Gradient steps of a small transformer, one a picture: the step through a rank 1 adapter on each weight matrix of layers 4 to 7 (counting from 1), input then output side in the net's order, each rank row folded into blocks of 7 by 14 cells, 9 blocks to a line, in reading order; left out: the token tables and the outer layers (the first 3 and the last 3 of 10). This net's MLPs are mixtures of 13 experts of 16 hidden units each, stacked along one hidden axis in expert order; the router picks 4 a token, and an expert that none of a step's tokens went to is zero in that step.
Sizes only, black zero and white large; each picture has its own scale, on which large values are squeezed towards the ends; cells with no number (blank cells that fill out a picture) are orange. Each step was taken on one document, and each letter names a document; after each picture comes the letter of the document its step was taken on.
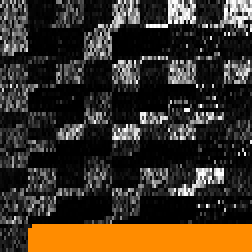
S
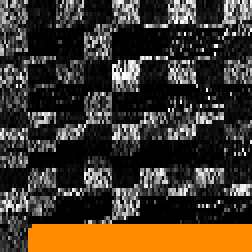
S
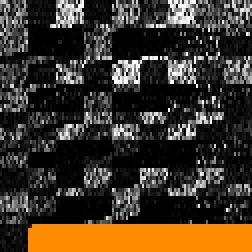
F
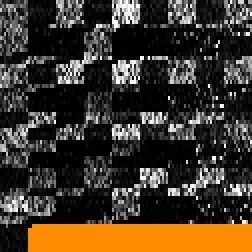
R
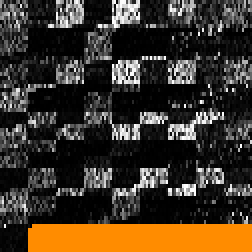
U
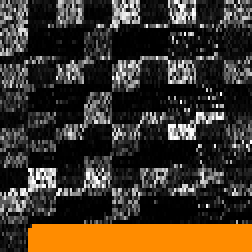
S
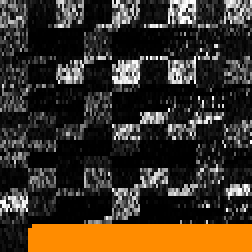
F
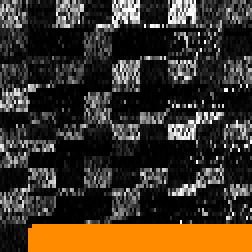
U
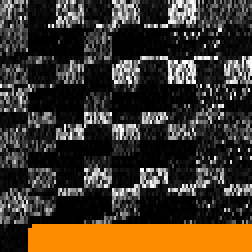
R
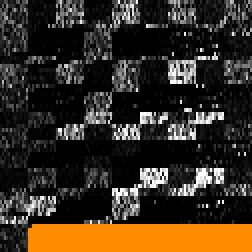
S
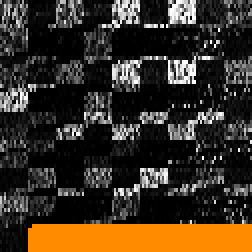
R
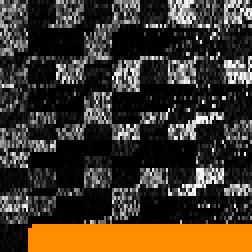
F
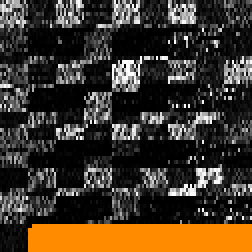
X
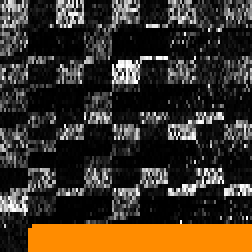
U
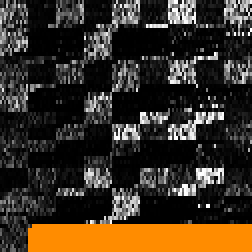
S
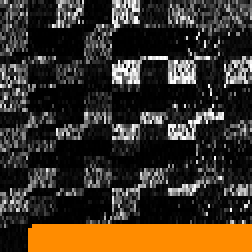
R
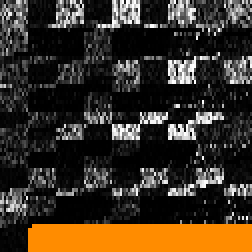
U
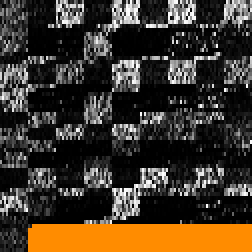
S
